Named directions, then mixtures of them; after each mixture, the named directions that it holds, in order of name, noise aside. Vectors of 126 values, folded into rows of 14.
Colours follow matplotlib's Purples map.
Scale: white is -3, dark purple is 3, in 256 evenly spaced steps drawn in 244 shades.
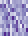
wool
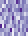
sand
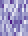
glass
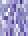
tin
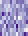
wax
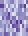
glass, wool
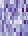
glass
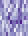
glass, tin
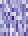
wax, wool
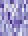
glass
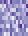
wool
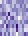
wax, wool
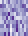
wax, wool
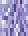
tin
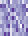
wool
